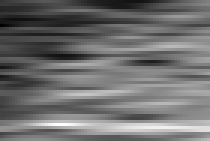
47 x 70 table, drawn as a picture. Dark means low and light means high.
Streaks run across, left to right. Values rise toward the bottom right. The histogram is bell-shaped. The ninth with the highest average is the bottom right.
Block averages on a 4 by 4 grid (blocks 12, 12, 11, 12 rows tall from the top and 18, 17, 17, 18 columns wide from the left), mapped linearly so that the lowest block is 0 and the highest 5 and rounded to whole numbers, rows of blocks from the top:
0113
1234
2444
3445
